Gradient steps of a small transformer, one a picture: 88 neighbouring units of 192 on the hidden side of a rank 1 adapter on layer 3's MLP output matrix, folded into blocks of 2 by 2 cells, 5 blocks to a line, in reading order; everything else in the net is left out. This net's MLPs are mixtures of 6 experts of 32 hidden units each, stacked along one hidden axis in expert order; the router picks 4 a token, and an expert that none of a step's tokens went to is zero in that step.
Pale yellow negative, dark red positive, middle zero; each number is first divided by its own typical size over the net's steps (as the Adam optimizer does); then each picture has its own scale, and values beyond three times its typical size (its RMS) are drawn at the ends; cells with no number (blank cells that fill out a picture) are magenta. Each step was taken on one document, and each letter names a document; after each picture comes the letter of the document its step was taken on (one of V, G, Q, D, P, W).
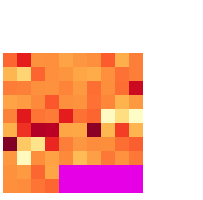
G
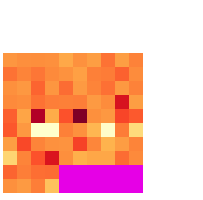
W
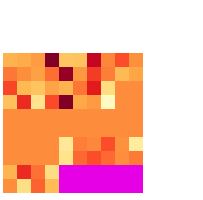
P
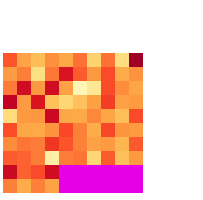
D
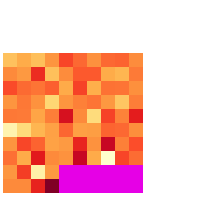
W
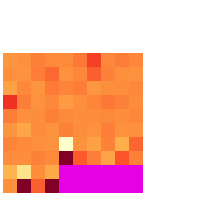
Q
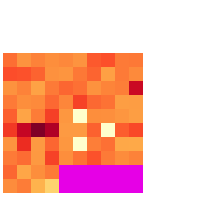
W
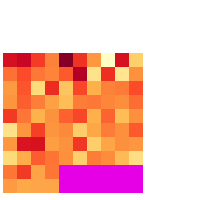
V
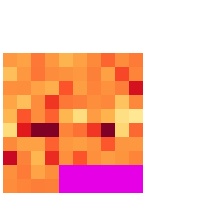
Q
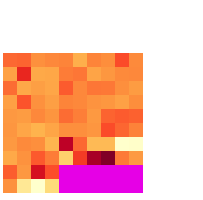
P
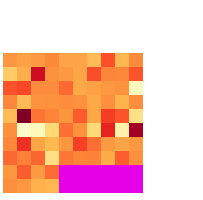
Q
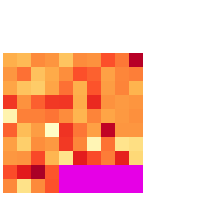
D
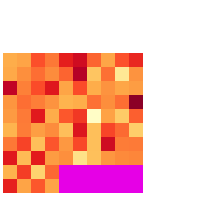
V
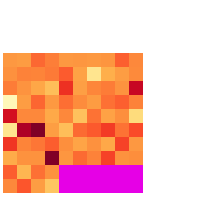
Q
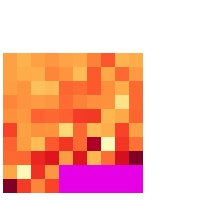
V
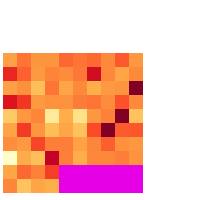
Q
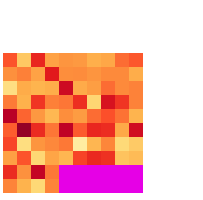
D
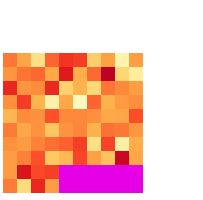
D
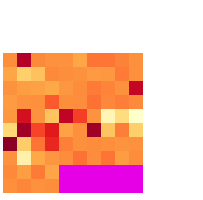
G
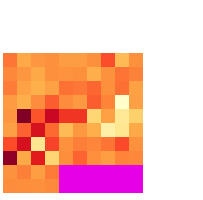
G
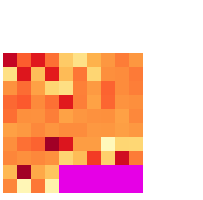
P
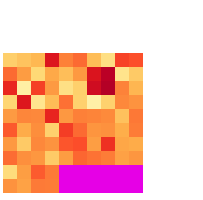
D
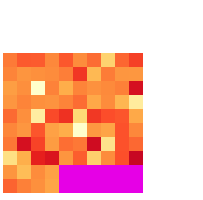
V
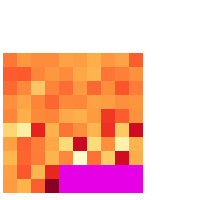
W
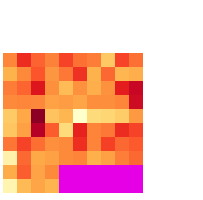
V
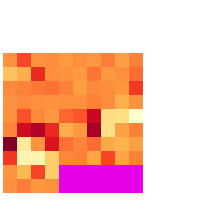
G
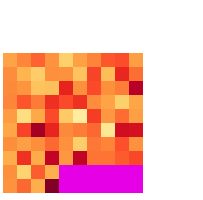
Q
